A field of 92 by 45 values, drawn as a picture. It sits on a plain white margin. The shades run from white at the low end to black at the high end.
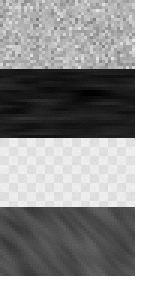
It is made of 4 by 1 panels. Panel 1,1: low, fine-grained. Panel 2,1: very high, streaked across, faint in contrast. Panel 3,1: very low, checkered, faint in contrast. Panel 4,1: high, slanting down to the right, faint in contrast.
